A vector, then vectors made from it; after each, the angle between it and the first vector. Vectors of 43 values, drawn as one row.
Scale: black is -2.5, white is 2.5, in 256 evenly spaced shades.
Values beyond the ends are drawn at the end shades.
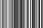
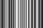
orthogonal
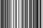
partly opposed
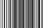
partly aligned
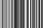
nearly parallel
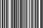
orthogonal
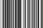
orthogonal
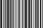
nearly opposite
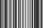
orthogonal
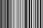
nearly opposite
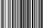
partly aligned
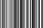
nearly parallel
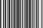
orthogonal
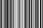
nearly opposite
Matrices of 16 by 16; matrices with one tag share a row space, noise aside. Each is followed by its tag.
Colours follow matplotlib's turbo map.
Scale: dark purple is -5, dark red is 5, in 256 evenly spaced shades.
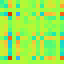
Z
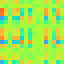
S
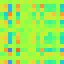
Z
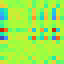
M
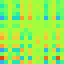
S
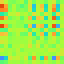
M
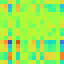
Z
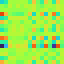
M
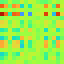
S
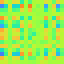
S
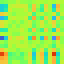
M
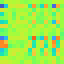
M
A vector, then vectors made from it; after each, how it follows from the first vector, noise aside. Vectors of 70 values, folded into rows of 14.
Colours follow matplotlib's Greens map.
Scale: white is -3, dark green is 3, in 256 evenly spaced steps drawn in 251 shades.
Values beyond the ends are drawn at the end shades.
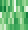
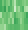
shrunk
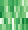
reversed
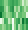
reversed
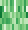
sign-scrambled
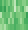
shrunk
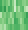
shrunk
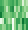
reversed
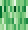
sign-scrambled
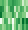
reversed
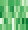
reversed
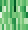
sign-scrambled
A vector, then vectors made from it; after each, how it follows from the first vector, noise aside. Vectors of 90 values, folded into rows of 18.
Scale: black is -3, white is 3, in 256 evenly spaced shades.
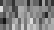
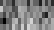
copied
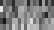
copied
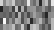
sign-scrambled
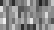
sign-scrambled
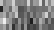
negated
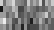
negated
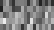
sign-scrambled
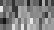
copied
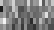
negated
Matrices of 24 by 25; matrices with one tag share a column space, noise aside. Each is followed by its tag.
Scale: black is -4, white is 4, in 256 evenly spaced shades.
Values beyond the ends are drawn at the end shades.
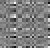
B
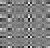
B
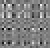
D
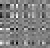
D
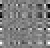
D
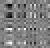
D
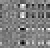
D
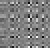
B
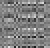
B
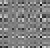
B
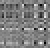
D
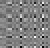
B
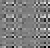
B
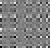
B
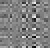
B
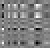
D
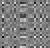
B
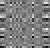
B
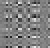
B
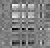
D
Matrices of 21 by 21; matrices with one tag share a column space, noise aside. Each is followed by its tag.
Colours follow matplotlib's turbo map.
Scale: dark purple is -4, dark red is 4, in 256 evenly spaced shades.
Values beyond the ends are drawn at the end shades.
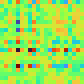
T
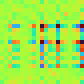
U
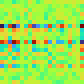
U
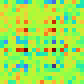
T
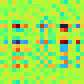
U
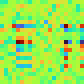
U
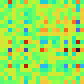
T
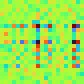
U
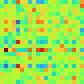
T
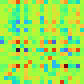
T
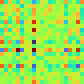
T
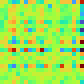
T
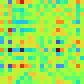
T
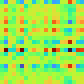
T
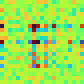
U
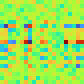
U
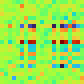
U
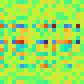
U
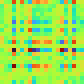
T
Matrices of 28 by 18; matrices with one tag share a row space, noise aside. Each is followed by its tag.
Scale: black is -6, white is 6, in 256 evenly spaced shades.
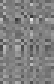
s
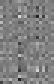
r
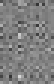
r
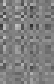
s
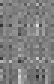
r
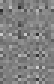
r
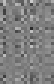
s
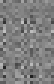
s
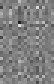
r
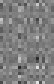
r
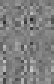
s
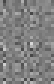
s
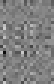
s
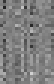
s
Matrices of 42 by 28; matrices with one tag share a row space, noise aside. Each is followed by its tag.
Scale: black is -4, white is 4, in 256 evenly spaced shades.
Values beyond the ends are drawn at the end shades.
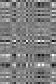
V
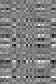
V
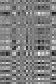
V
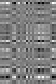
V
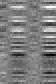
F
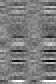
F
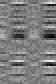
F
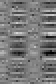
F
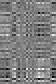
V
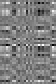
V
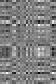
V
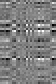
V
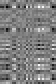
V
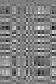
V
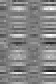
F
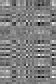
V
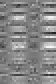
F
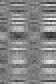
F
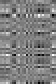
V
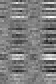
F
